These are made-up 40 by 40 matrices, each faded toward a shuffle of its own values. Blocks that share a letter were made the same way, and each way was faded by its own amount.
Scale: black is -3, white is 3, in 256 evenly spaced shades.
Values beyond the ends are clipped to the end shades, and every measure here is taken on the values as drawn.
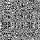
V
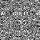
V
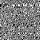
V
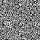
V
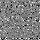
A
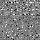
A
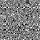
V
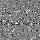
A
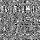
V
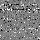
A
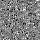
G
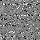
A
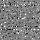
A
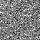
G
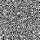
V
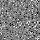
G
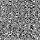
V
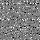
A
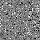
G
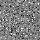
G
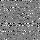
A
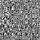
V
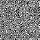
V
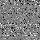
A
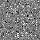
G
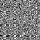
V
